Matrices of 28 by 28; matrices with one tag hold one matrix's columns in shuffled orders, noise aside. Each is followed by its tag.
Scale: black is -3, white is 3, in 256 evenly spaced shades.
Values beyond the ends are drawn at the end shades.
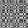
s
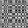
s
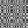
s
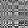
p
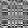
p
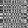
s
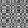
s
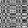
s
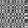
s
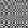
p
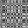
s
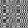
s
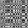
s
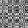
s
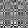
p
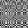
p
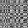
s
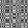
s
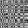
s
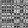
s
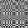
p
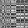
s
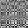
p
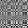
p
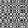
s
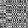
s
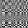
p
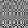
p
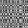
s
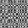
s
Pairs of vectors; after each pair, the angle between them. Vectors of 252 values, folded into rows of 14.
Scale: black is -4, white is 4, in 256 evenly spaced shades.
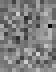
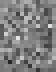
nearly opposite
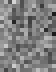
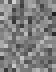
nearly parallel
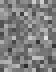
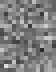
orthogonal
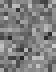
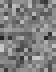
nearly parallel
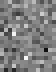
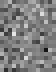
nearly parallel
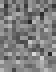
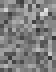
partly opposed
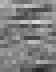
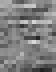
nearly parallel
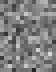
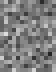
nearly opposite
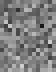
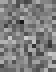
orthogonal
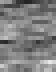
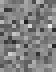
orthogonal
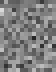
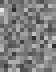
nearly parallel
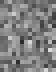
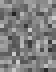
nearly opposite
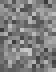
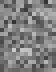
nearly parallel
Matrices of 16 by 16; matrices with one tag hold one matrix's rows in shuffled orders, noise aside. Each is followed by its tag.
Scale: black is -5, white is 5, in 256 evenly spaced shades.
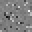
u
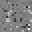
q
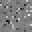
u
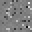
q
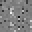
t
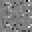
q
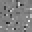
u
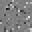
u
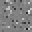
q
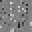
t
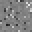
u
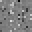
t
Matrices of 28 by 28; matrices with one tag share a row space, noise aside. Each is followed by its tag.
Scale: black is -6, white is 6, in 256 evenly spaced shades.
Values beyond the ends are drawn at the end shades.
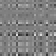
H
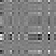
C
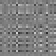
H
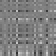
H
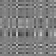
H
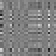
C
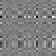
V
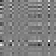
C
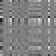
C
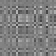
H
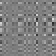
V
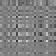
H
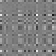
V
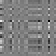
C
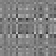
H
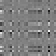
C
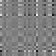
V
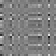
C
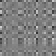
V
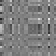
C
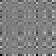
V
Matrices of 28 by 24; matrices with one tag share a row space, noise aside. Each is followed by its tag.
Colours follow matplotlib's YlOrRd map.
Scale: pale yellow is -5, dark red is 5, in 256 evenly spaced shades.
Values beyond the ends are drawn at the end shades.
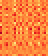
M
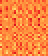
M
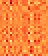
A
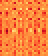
M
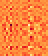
A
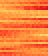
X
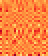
M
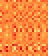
M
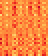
M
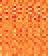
M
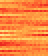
X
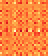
M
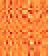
A
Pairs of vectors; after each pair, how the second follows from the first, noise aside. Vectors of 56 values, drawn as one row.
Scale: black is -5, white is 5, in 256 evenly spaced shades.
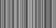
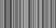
reversed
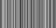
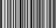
scaled up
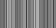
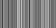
reversed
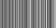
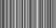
shuffled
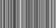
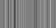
partly zeroed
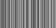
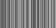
copied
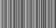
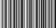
scaled up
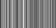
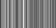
copied
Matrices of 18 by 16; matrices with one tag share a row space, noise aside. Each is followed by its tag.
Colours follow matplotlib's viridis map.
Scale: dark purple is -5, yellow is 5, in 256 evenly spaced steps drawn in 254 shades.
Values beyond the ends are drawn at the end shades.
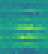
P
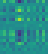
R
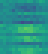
P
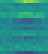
P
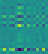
R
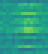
P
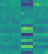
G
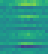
P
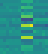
G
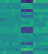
G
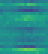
P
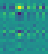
R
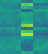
G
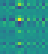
R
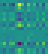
R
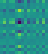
R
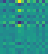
R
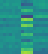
G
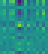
R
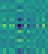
R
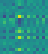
R
